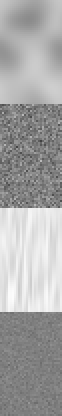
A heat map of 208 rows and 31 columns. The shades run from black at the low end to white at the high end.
The table splits into 4 rows of 1 panel. Panel 1,1: high, smooth. Panel 2,1: middling, fine-grained. Panel 3,1: very high, streaked downward, faint in contrast. Panel 4,1: middling, fine-grained, faint in contrast.
